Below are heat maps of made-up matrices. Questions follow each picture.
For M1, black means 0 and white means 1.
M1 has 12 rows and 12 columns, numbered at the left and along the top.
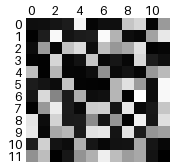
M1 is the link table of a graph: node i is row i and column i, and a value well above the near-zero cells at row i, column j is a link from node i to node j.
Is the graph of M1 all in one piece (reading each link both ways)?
yes
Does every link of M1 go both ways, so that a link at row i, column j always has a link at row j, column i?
yes
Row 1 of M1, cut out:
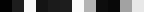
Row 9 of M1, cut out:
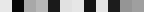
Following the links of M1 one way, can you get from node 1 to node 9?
yes
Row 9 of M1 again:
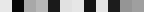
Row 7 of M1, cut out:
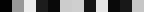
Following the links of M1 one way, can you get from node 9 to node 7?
yes
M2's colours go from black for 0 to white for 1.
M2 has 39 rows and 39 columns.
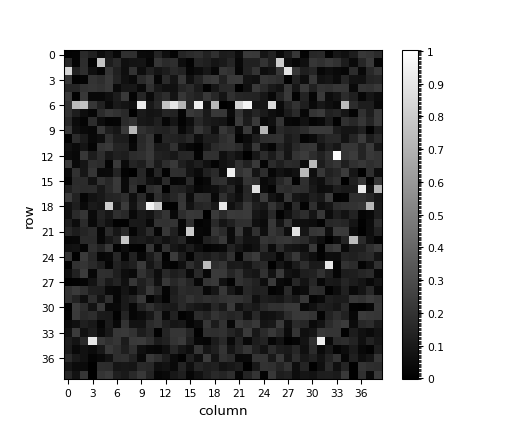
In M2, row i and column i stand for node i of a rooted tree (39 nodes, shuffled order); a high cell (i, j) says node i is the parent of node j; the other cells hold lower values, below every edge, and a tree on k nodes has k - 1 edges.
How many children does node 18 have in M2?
5
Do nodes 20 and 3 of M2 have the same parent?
no
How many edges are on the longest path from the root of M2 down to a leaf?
2
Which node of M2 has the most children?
6
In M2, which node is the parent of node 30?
13
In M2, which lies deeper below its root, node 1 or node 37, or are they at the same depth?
node 37
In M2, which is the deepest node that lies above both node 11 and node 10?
18
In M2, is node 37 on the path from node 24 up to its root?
no
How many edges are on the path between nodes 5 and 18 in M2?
1
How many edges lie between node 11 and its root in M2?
2
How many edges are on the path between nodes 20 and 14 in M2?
1
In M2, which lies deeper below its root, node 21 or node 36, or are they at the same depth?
node 36
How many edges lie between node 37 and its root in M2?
2
